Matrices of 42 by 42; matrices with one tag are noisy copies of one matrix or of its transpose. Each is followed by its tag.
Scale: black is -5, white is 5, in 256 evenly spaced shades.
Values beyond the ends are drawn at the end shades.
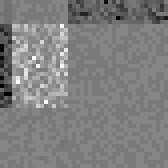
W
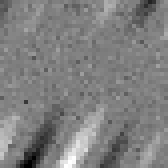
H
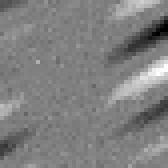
H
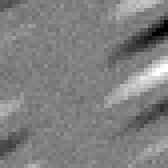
H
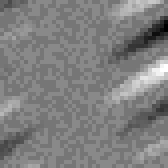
H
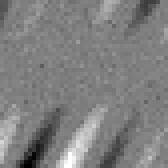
H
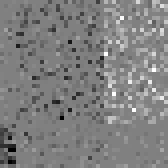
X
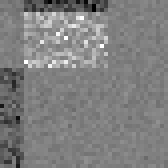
W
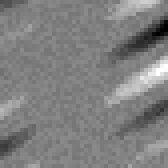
H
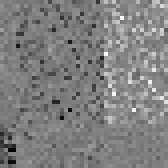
X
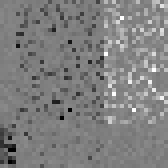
X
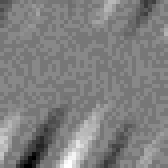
H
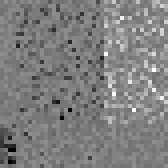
X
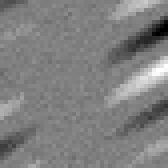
H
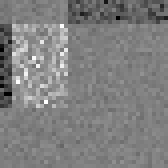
W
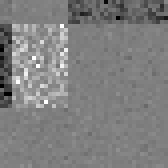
W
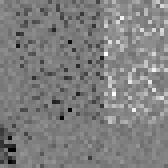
X
